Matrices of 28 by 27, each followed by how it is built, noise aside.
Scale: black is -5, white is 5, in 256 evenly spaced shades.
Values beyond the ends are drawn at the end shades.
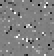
sparse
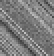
Toeplitz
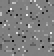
sparse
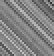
Toeplitz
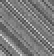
Toeplitz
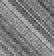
Toeplitz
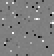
sparse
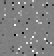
sparse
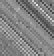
Toeplitz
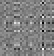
low rank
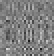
low rank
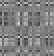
low rank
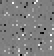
sparse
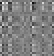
low rank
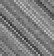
Toeplitz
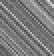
Toeplitz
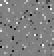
sparse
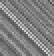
Toeplitz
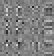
low rank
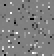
sparse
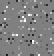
sparse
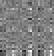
low rank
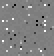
sparse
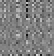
low rank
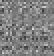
low rank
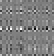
low rank
